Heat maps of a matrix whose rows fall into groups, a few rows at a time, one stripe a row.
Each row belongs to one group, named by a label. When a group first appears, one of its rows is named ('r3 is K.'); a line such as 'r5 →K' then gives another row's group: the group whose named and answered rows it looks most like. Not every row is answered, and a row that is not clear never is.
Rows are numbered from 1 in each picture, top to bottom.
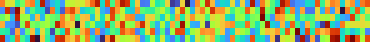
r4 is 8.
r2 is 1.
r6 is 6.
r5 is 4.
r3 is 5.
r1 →6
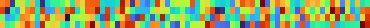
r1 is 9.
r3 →8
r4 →6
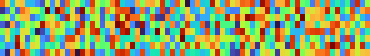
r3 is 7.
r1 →1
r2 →8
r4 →8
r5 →9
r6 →1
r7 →5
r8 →8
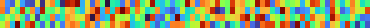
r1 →7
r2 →6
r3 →7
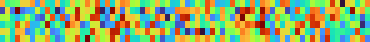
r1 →6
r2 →5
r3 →9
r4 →7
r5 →1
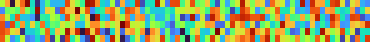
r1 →9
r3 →7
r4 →6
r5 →7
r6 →1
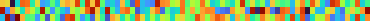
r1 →9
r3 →1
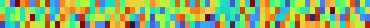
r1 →5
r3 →4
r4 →8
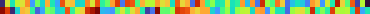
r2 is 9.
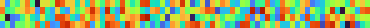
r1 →8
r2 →6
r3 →8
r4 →5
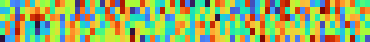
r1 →8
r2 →8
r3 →6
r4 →1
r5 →1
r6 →5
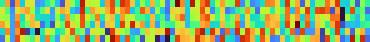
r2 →4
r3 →4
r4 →4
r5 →1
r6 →5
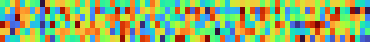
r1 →7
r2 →5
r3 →5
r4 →9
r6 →4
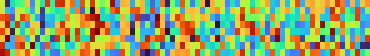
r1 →8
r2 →7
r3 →9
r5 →9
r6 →1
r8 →9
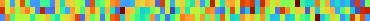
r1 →1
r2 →6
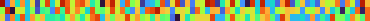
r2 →1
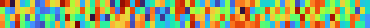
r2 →4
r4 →7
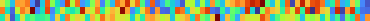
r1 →7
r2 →4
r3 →1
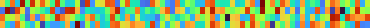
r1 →6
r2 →1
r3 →6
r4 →7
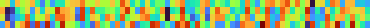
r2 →8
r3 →8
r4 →5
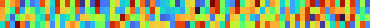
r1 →7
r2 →7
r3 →4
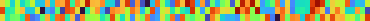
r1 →9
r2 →7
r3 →8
